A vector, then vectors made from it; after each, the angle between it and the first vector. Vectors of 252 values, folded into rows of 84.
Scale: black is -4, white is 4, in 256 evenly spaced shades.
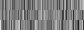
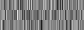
orthogonal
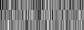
orthogonal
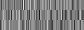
orthogonal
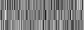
orthogonal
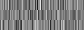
orthogonal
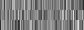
nearly opposite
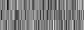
orthogonal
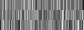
nearly opposite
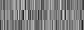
partly opposed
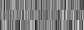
nearly opposite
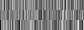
nearly opposite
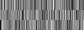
partly opposed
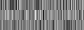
orthogonal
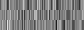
orthogonal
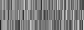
nearly opposite
